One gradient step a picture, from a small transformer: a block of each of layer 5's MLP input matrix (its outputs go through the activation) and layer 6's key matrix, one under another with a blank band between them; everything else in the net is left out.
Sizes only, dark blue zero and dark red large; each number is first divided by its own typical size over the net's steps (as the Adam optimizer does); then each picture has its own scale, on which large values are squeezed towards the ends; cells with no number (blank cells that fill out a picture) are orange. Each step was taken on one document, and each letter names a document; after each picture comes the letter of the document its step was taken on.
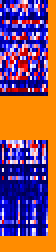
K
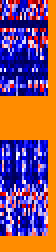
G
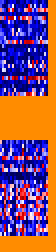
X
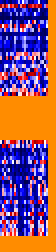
K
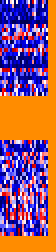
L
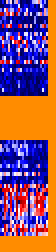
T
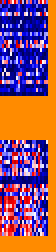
T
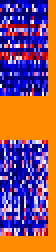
L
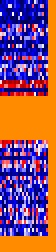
L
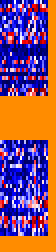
X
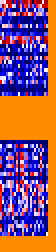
T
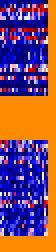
G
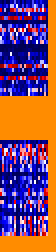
X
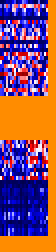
K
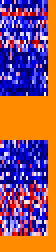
T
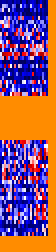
L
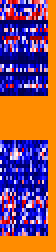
G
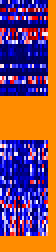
G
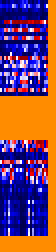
K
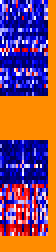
T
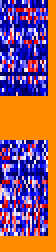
X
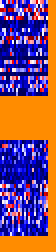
G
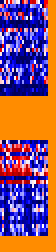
T
